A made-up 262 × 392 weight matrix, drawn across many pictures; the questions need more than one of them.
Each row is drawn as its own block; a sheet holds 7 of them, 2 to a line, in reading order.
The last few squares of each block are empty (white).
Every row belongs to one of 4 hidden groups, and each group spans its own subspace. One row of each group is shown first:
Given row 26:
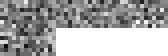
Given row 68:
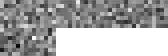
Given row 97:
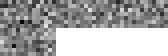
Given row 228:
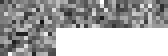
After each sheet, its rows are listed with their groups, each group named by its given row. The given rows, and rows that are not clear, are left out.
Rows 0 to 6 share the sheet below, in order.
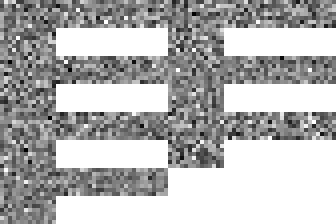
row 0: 68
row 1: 68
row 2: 26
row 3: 26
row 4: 26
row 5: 228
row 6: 68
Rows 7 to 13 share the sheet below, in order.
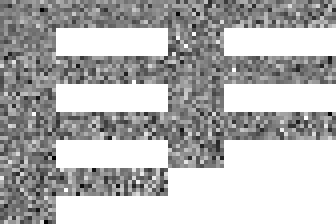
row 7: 26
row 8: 26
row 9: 68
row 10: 97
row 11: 228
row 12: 97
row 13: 228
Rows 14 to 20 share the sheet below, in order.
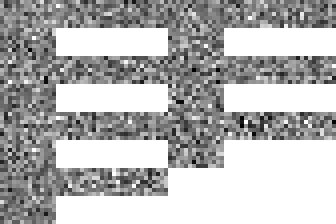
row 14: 68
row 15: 228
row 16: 97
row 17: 68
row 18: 68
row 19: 26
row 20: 228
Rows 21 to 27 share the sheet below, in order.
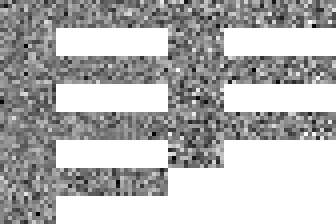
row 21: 97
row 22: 68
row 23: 26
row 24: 228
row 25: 26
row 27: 228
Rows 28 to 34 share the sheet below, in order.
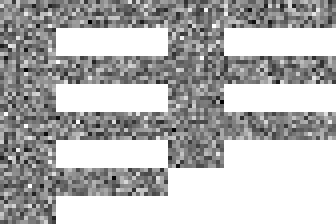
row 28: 68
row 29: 228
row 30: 68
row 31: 228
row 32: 68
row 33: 26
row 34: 68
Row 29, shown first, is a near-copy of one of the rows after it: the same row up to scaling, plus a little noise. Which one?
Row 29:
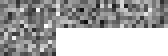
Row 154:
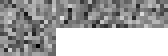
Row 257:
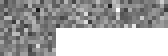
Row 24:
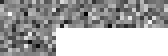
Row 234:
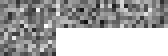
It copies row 234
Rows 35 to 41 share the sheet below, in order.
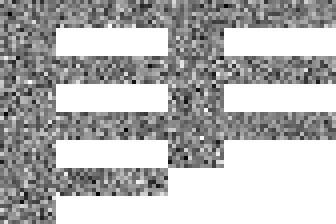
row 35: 228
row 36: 68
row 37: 68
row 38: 26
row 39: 68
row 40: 68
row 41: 26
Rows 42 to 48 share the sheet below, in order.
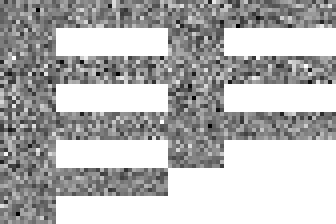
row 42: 228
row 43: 97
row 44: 68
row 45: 97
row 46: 26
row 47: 26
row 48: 26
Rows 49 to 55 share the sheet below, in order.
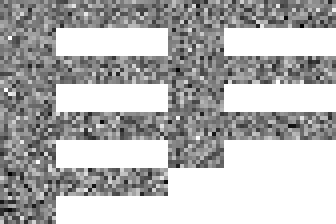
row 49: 26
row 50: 228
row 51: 26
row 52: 228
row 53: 97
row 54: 97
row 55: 26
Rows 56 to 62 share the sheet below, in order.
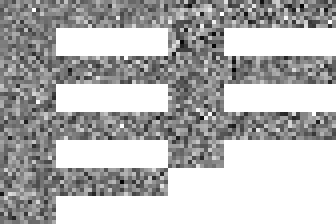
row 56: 228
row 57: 26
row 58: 26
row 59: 97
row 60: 97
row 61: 97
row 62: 97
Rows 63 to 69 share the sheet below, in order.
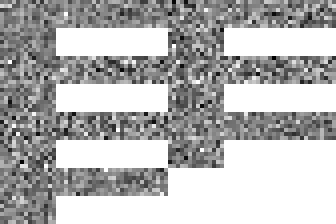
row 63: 97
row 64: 26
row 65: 97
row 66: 97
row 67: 228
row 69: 97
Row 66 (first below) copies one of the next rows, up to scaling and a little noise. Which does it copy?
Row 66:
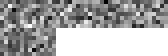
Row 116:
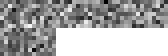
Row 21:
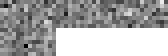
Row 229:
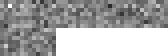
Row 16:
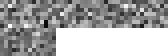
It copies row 116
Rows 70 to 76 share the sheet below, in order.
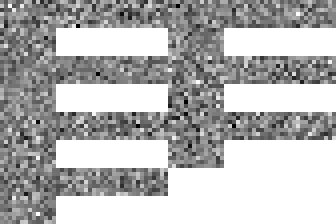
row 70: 97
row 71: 97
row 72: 97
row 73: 68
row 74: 228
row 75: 97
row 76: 228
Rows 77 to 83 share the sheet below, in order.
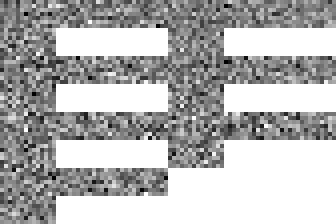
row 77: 68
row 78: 68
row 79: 68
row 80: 68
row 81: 26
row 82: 97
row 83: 68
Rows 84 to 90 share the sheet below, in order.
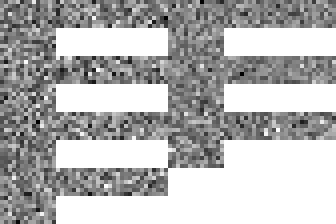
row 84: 228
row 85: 97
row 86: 97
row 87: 228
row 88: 228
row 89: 26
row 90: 97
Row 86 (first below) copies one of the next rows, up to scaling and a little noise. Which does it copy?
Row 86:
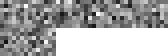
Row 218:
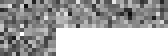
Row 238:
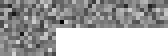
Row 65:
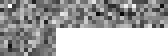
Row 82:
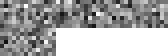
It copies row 82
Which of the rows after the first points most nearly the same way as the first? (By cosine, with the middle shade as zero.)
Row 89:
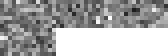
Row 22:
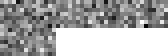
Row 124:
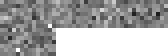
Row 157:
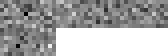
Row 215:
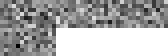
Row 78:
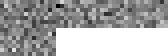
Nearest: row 124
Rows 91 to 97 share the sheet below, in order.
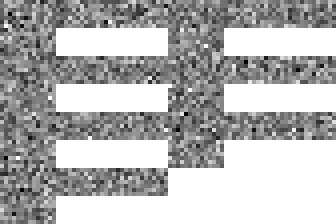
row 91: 26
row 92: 228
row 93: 26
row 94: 97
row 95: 26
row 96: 68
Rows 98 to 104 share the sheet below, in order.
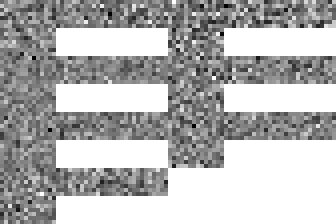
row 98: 26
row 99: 68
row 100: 97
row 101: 97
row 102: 97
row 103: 26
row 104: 26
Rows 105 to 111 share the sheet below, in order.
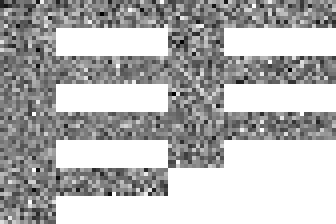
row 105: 97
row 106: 26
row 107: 228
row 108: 26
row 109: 97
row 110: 228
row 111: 228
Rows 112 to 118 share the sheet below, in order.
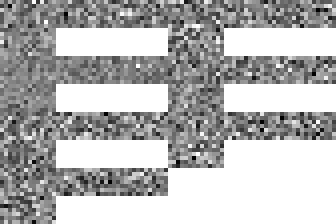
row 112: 97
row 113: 68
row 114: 228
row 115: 97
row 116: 97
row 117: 228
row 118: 26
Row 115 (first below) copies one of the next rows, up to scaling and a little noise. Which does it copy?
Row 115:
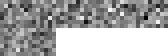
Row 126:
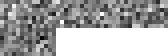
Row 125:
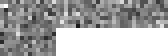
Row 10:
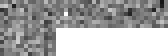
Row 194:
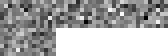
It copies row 194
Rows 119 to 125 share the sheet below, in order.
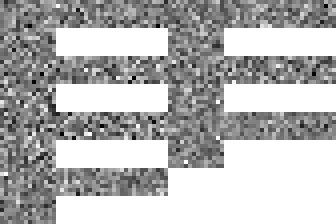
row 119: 68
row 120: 228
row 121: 68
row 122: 97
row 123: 97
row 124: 26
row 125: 97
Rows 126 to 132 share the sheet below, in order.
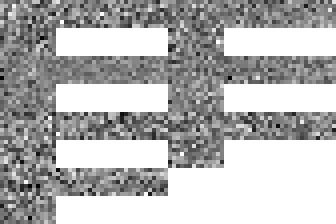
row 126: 97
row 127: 26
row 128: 26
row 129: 97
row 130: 26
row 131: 26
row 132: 26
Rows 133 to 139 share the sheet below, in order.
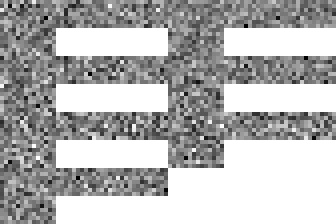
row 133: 97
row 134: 97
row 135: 97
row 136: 68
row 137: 228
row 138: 26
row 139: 68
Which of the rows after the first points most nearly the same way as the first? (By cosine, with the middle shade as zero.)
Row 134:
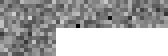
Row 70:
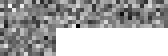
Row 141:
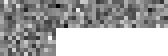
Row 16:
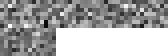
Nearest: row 70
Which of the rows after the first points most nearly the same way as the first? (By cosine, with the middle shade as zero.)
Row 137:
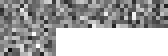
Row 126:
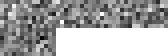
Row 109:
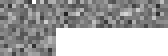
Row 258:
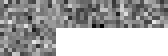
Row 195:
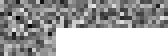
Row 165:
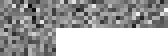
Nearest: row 165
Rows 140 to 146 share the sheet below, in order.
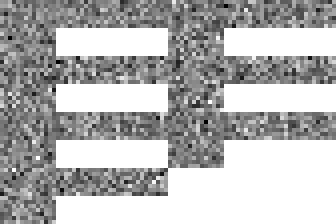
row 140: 26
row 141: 68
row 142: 68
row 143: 26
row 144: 228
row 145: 228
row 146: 97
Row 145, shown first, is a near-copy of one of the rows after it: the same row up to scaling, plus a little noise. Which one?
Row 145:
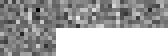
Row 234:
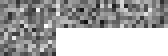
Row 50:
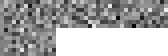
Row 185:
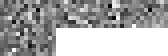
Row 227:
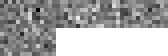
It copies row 227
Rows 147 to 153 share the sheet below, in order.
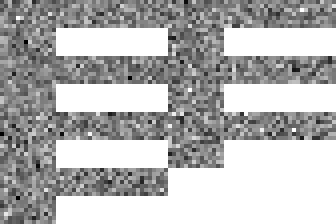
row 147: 97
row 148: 26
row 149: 26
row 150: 97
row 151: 97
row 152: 68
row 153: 26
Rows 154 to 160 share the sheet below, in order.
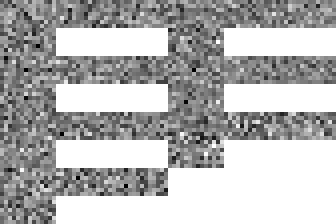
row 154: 228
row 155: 26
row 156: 68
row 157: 26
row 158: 97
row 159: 26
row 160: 68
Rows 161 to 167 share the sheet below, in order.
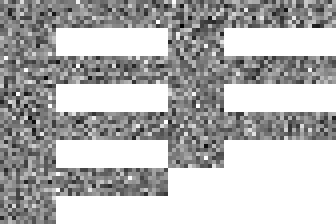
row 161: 26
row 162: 68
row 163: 68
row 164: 26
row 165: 228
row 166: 228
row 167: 68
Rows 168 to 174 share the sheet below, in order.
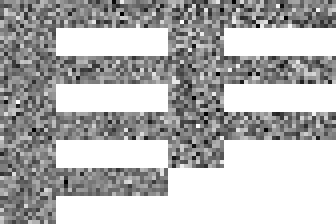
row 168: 26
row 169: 228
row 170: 26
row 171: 97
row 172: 68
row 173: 26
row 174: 97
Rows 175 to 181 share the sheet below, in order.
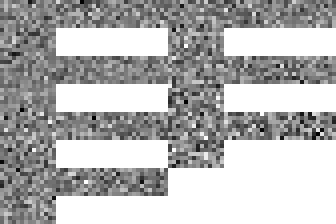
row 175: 26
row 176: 26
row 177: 97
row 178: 68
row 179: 68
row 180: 228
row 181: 26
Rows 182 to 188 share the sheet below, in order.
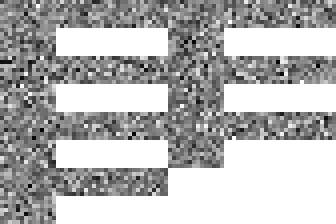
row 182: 228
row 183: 97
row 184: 97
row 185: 228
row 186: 68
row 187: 97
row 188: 26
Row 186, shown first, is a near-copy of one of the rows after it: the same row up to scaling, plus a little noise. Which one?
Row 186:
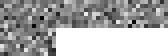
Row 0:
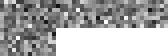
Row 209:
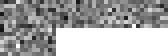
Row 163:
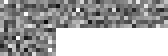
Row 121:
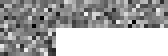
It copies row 121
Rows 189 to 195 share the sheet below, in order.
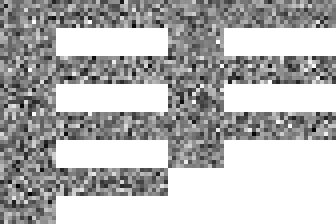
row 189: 97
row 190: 26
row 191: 228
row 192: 228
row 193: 97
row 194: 97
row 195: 26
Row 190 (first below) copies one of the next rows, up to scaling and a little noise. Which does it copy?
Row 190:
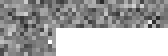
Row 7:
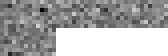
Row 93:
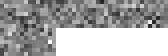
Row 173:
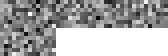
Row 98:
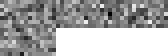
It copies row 93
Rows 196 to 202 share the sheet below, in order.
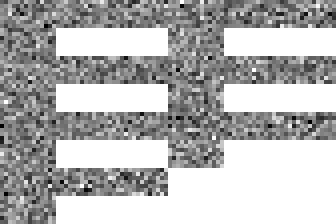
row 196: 26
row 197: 228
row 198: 26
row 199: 26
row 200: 68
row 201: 97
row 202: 97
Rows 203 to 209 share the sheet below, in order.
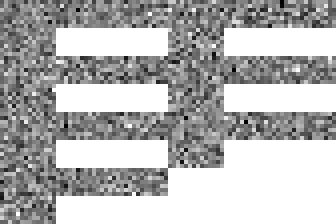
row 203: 26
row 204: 228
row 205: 68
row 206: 97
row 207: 97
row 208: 68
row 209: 68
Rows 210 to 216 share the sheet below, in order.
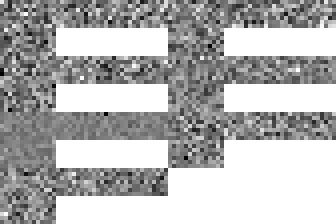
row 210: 26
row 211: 26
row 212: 26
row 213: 97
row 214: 26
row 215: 26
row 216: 26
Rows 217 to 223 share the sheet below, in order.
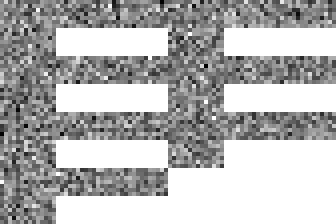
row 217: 228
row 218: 97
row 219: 97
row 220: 228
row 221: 68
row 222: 26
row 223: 68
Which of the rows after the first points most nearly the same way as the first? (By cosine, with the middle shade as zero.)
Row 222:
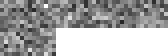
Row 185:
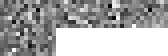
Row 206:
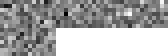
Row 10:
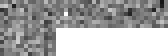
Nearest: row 10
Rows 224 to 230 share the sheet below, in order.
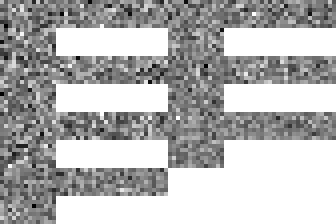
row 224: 97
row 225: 26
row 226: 26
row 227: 228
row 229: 97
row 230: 68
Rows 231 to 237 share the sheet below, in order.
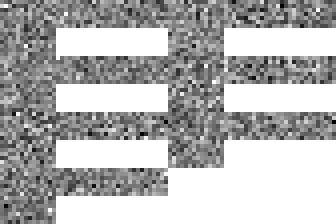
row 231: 97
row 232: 228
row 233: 26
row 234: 228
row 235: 68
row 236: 26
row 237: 26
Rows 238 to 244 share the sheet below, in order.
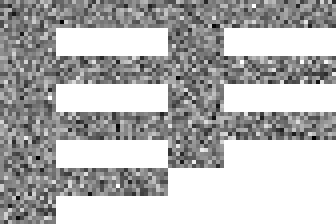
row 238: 97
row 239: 26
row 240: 26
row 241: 26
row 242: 228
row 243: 68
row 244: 26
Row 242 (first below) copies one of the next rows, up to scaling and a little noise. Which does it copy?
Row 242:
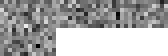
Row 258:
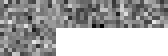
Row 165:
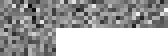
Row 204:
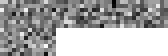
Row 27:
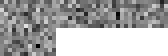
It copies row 27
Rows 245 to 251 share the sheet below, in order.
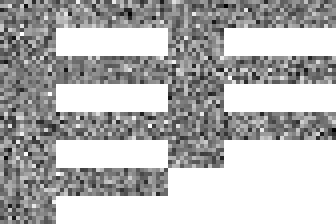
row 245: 97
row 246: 68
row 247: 97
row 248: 97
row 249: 26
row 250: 228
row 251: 68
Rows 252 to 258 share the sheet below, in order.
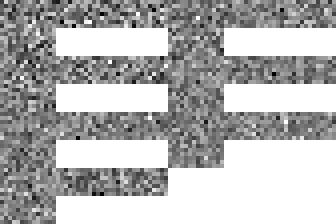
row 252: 97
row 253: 68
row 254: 228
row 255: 68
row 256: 97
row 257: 228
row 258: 228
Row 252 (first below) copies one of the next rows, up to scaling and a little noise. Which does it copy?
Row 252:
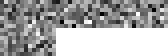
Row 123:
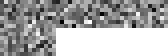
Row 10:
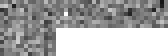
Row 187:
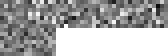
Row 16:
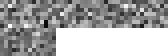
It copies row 123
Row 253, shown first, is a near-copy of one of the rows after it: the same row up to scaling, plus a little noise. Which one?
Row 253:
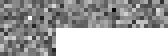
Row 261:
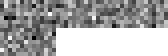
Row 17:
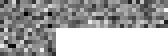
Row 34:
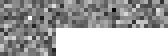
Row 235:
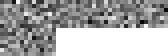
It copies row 34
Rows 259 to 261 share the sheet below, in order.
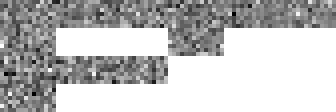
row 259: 97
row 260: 97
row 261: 68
